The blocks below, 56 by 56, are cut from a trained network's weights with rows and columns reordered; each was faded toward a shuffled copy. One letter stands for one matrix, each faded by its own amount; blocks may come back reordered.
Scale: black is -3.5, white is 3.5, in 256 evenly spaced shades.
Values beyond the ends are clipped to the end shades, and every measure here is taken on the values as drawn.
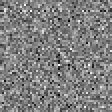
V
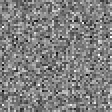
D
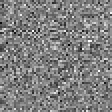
V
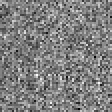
D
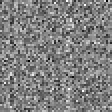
D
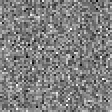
D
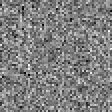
D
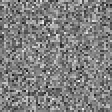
D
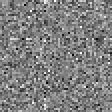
V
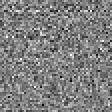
V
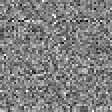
V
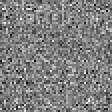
V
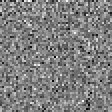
V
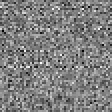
V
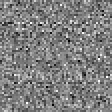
V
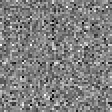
V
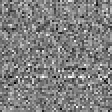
V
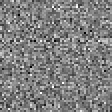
V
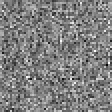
D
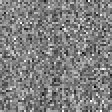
D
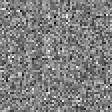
D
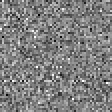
V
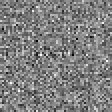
D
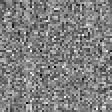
D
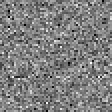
V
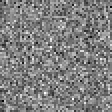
D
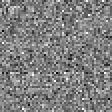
V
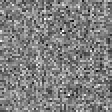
D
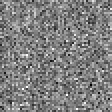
D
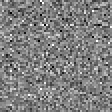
V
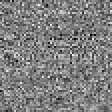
V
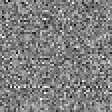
V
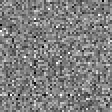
V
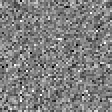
V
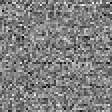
V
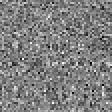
V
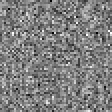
D
